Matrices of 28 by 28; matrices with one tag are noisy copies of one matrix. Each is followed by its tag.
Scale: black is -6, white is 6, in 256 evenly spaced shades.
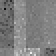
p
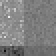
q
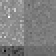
q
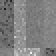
p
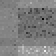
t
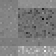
t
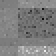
t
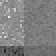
q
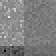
q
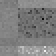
t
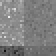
q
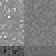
q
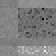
t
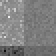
q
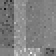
p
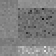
t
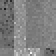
p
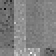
p
